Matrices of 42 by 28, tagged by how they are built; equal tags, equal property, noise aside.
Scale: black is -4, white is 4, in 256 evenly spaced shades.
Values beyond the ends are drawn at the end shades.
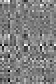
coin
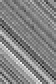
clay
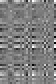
coin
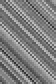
clay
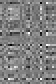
coin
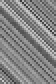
clay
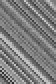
clay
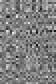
coin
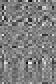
coin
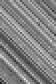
clay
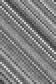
clay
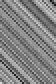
clay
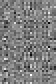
coin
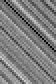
clay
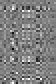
coin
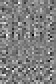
coin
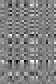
coin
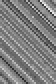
clay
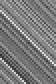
clay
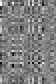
coin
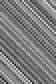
clay
